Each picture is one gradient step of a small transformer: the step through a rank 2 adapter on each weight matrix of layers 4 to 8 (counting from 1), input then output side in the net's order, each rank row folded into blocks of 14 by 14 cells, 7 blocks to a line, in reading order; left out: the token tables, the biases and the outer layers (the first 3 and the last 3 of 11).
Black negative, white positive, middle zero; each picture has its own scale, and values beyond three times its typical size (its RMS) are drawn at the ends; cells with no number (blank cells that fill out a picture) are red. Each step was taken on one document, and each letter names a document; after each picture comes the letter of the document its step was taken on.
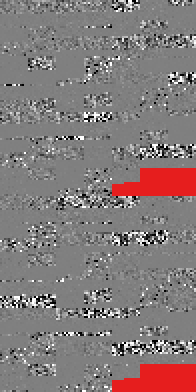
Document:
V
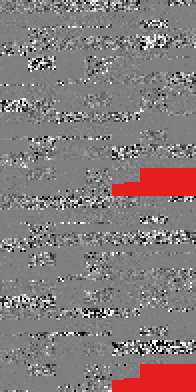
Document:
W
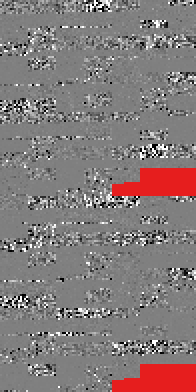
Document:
W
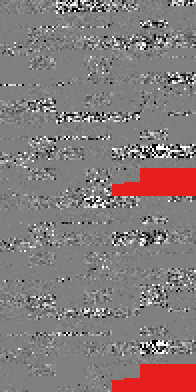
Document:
W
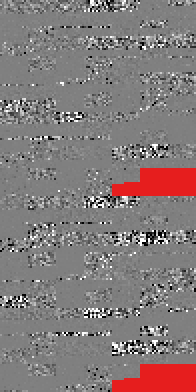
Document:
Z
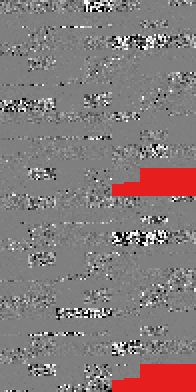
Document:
Z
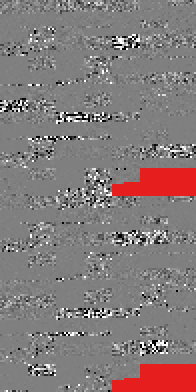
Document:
W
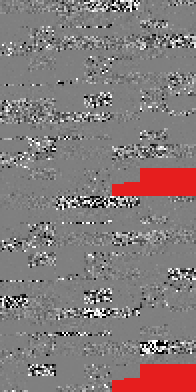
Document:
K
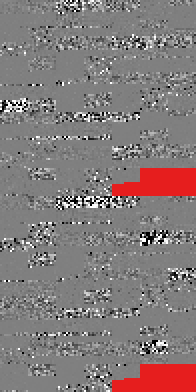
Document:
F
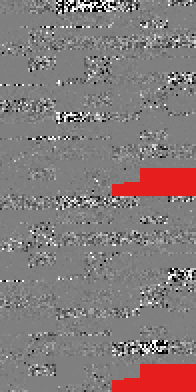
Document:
K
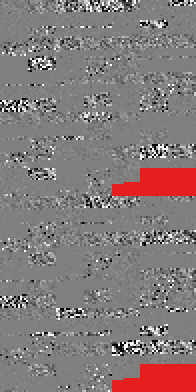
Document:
V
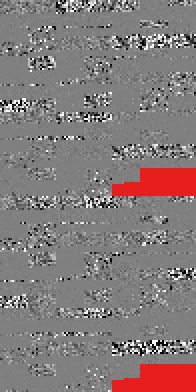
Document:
Z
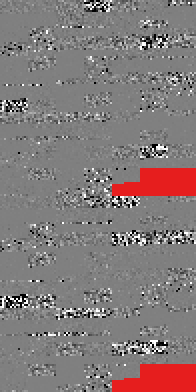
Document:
K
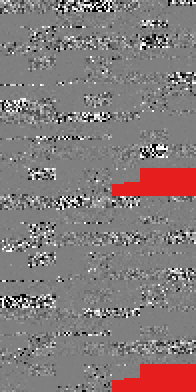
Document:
K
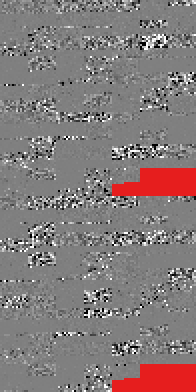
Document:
W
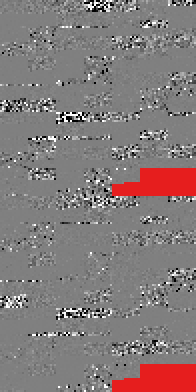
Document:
K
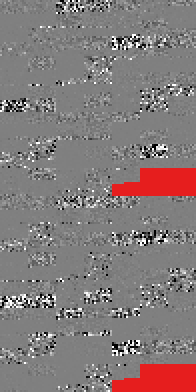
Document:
F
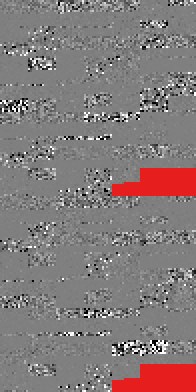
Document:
V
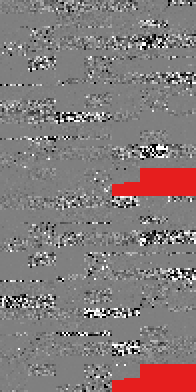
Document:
K
